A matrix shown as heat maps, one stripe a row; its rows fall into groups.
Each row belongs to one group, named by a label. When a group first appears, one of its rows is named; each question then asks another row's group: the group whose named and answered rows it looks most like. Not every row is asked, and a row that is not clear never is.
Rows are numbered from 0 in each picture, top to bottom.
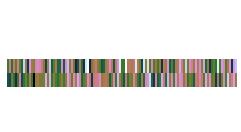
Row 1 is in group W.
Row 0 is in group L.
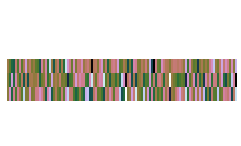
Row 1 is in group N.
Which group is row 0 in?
W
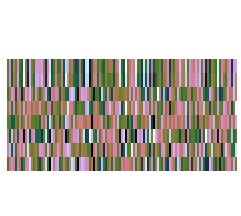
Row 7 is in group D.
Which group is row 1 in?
L
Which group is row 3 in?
L
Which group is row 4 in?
W
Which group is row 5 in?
N
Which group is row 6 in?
L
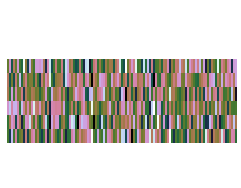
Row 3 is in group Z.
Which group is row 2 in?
N
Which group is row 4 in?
D
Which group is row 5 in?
N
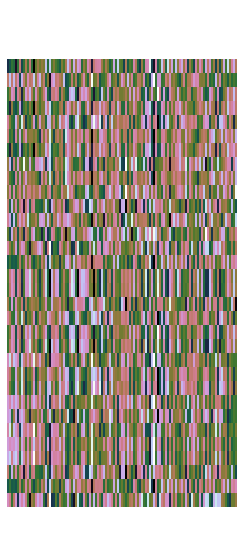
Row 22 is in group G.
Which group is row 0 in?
W
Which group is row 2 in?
D
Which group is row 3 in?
W
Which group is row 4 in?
G
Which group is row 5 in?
W
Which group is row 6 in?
W
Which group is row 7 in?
L
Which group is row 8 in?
W
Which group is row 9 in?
L
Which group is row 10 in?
N
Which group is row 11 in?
L
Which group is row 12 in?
N
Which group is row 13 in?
G
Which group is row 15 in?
D
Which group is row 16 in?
D
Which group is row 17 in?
N
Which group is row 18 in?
G
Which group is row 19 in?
D
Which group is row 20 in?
D
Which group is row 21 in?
Z
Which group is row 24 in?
Z
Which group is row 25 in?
G
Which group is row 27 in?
Z
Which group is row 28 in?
Z
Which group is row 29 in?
N
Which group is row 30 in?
W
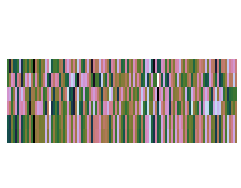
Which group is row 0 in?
W
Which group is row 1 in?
D
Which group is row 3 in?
G
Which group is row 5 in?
W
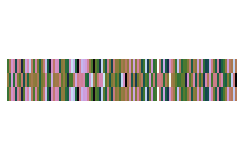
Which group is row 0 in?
D
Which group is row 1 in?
N
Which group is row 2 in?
D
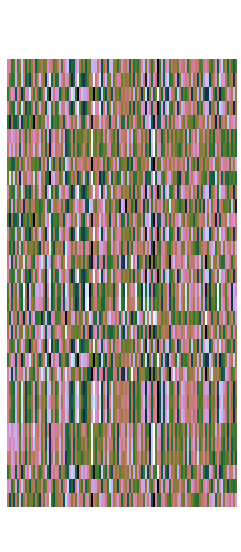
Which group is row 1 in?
G
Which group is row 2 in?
D
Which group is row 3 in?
G
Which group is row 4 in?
W
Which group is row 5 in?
Z
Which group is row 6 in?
Z
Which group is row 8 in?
Z
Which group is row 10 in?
N
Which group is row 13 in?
W
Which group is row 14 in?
L
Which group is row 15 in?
G
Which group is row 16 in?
L
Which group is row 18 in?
N
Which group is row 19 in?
L
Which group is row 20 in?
G
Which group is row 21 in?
D
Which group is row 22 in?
L
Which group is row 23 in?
G
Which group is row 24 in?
G
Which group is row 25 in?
G
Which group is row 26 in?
Z
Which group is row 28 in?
Z
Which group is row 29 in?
D
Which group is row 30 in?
G
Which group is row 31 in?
W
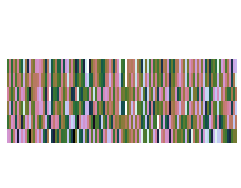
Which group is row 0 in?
L
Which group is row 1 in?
L
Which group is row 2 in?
G
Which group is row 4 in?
D
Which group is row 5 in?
G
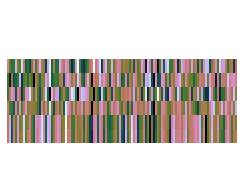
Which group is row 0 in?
G
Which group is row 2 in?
D
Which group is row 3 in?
W
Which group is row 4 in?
L
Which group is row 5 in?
L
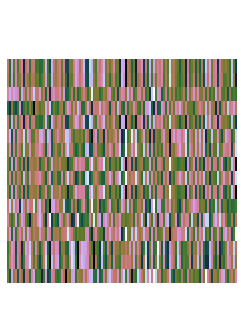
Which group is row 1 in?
N
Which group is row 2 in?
Z
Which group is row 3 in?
W
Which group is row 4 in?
N
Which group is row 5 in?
L
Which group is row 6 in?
L
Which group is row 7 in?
N
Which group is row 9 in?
N
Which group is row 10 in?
Z
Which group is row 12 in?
L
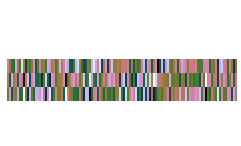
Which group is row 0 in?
G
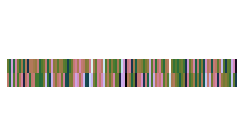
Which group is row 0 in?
N
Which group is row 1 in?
N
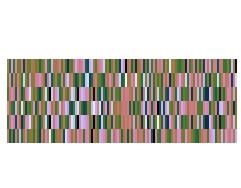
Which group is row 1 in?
L
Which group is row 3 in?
G
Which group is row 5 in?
W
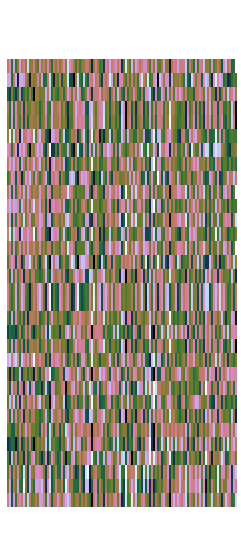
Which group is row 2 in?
W
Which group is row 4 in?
N
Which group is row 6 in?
G
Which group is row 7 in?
Z
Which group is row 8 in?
D
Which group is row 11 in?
L
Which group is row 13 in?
L
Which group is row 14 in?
D
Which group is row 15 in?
N
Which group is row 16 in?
G
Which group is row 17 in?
G
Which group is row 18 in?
N
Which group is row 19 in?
W
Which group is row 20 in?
N
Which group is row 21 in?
Z
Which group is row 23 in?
N
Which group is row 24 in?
Z
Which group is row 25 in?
N
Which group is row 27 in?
W
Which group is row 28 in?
N
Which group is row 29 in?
L
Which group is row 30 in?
L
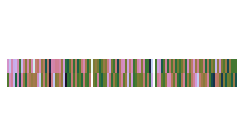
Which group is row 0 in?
Z
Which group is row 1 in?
Z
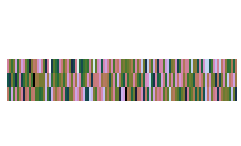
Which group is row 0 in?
G
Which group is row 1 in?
W
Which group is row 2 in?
N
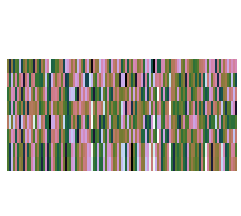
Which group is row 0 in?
W
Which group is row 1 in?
N
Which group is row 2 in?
D
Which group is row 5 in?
D
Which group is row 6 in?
N
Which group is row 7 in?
N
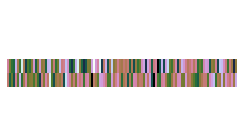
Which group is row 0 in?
G
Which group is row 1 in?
W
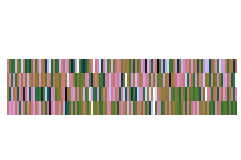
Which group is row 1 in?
L
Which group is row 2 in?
N
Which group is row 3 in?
Z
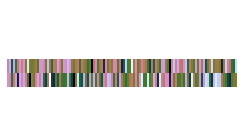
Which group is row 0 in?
L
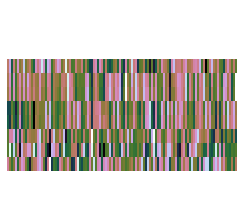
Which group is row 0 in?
L
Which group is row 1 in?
L
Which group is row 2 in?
L
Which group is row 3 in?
W
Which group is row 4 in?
W
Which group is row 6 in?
Z
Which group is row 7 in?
G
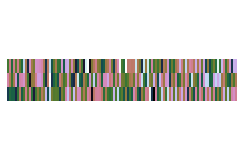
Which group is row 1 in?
G
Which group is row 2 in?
W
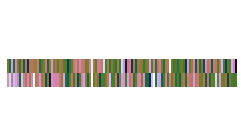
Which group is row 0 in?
N
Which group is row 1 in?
Z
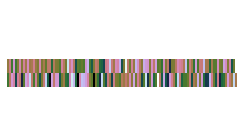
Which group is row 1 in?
D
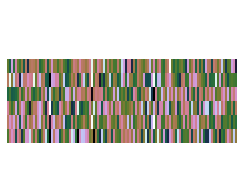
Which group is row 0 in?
N
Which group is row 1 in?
Z
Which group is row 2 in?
W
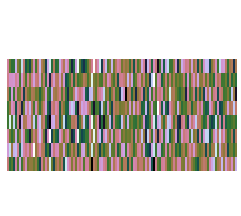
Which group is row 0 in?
G
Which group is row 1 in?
Z
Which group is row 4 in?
Z
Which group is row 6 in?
Z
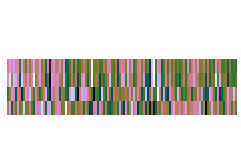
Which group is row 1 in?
Z
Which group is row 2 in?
D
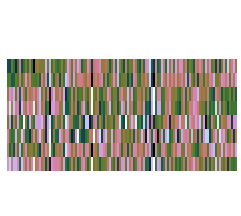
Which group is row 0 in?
W
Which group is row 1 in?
W
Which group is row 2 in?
Z
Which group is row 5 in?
G
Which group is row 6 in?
W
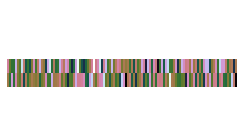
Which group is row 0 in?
G
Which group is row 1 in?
N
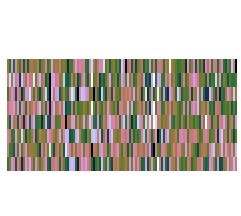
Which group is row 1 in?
Z
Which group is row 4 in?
N
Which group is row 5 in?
G
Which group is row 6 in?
W
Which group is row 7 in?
D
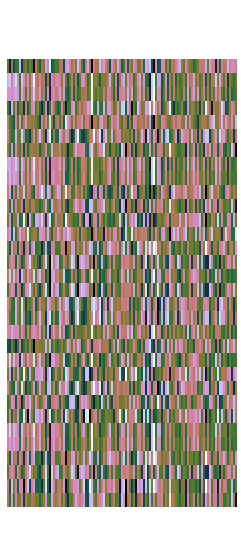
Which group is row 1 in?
Z
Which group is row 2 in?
Z
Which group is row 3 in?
N
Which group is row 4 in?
W
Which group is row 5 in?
G
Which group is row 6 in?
N
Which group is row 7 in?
Z
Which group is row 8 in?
Z
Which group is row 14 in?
D
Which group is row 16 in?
D
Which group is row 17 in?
G
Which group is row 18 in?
G
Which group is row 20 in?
W
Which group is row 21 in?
Z
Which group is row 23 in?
G
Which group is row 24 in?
D
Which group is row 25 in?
L
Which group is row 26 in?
Z
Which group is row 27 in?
Z
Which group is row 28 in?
N
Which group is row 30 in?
N
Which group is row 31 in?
N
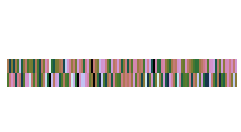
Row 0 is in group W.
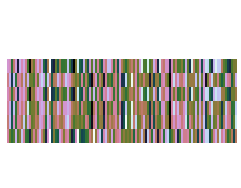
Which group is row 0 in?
G
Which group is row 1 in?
L
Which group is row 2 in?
G
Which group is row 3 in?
L
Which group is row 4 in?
L
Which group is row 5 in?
G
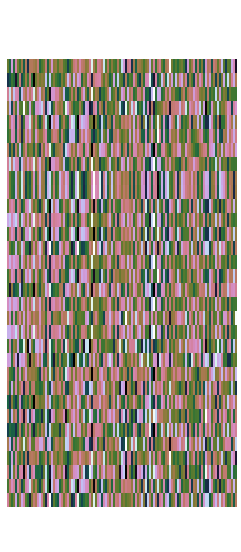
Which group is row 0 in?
N
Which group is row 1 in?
W
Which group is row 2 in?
Z
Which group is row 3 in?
L
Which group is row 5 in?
D
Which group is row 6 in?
W
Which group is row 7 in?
Z
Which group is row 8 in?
G
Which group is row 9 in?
G
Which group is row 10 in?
D
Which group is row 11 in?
Z
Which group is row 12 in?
D
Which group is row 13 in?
G
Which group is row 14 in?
Z
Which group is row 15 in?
D
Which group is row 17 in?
Z
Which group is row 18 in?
L
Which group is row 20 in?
L
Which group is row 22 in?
W
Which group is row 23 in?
N
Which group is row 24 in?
W
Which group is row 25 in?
N
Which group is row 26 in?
W
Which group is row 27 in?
L
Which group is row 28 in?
N
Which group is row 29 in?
N
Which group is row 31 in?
G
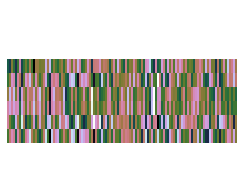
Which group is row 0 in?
W
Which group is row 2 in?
Z
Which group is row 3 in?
Z
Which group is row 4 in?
G
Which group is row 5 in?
D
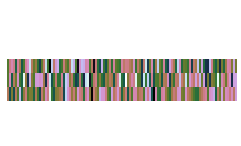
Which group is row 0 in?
D
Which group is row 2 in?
W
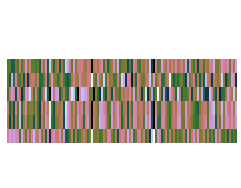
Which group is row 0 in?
W
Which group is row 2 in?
D
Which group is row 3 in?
W
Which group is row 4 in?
W
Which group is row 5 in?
Z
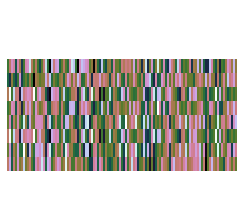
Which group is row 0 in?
D
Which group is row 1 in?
W
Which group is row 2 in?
Z
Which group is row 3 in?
D
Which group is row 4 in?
L
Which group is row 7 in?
L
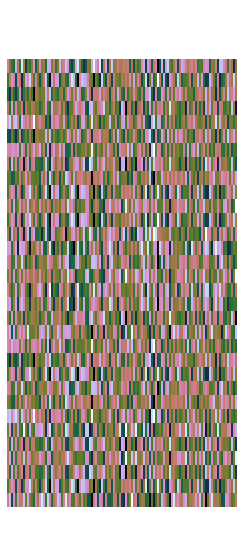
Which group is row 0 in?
G
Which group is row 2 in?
W
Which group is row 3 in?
N
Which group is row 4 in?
Z
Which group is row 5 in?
W
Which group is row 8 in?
W
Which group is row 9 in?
D
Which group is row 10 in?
L
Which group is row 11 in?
D
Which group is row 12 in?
N
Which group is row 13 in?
G
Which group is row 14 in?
G
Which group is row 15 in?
L
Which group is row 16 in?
G
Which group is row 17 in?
G
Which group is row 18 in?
N
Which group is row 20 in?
Z
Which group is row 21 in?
W
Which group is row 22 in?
D
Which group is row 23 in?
G
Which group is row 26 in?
L
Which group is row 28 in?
L
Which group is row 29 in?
N
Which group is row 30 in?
D
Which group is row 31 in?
L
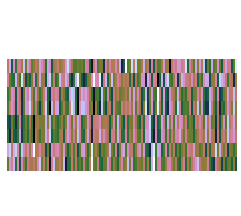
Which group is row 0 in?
L
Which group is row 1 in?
G
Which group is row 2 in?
D
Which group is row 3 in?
D
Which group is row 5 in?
W
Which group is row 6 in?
Z
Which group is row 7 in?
Z
